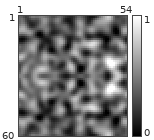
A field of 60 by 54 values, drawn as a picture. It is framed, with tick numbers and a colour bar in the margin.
There are no regular stripes. The top and bottom halves mirror each other. No single row or column stands out from its neighbours. No lone cell stands out from its neighbours. The texture is blotchy. The ninth with the highest average is the middle right.
